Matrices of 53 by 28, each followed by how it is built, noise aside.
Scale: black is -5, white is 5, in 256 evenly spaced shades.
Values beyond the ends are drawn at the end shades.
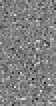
noise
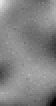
smooth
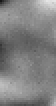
smooth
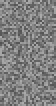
noise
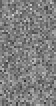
noise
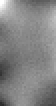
smooth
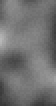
smooth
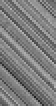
Toeplitz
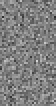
noise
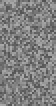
noise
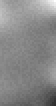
smooth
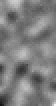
smooth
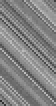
Toeplitz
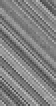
Toeplitz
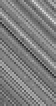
Toeplitz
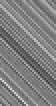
Toeplitz
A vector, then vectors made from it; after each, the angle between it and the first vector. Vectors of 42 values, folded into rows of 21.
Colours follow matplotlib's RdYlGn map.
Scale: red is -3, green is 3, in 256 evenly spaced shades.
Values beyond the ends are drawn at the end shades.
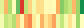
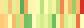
nearly opposite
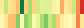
nearly opposite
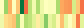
nearly opposite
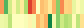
orthogonal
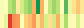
orthogonal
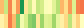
nearly opposite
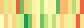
nearly opposite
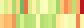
nearly opposite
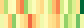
partly aligned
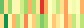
orthogonal
